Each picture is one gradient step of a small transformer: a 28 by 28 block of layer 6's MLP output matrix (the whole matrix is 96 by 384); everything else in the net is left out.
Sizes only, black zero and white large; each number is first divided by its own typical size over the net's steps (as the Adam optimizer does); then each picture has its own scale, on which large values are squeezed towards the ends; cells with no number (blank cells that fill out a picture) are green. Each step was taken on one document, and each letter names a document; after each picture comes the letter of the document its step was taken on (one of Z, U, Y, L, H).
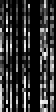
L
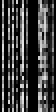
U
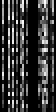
U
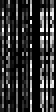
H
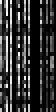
L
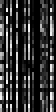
L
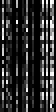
H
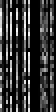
L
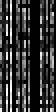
L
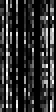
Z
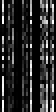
H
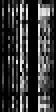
U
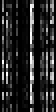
Z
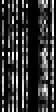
U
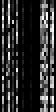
Z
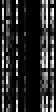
Z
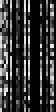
L
